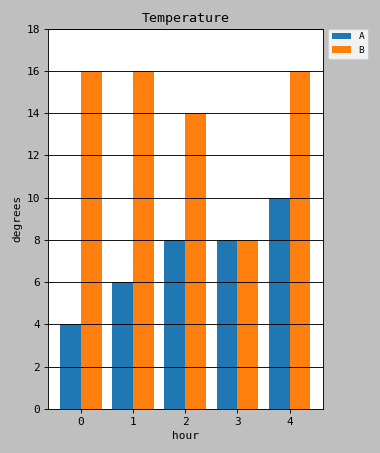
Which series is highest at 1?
B
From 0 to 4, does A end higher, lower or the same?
higher
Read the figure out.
Title: Temperature
x-axis: hour, ticks 0 1 2 3 4
y-axis: degrees, ticks 0 2 4 6 8 10 12 14 16 18
Legend: A, B
Values:
A: 4 6 8 8 10
B: 16 16 14 8 16
